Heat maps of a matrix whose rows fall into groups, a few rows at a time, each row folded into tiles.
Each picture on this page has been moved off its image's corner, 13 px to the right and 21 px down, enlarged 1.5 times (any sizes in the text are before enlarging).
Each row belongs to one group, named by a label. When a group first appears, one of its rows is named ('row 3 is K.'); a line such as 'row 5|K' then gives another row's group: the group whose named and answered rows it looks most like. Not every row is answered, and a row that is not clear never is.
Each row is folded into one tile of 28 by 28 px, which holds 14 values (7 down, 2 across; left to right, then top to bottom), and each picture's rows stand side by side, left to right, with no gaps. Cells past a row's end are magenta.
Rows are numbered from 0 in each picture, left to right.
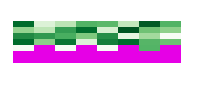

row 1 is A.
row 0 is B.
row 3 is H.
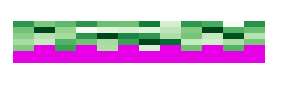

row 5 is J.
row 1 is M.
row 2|B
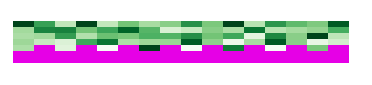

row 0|H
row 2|A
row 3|M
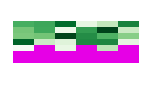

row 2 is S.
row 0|A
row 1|B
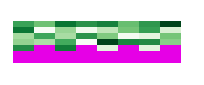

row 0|M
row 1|M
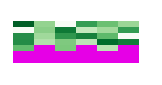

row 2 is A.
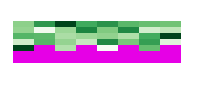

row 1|H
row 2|A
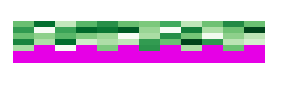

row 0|S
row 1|A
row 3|M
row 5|H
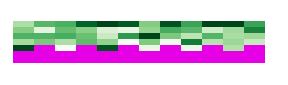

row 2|M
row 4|S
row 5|H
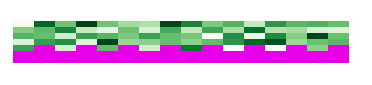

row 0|J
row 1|S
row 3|J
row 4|H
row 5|A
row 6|A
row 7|B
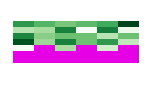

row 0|A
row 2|S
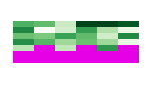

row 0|S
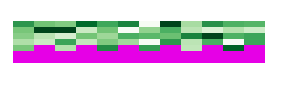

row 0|H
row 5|M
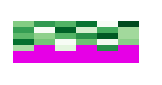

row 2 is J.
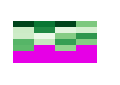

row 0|H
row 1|B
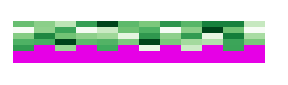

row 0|B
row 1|S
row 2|H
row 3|S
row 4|H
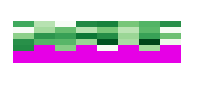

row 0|B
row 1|J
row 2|A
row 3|S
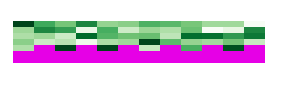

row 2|M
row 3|A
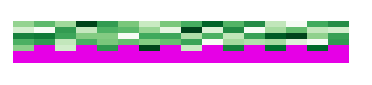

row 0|B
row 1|J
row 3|M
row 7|M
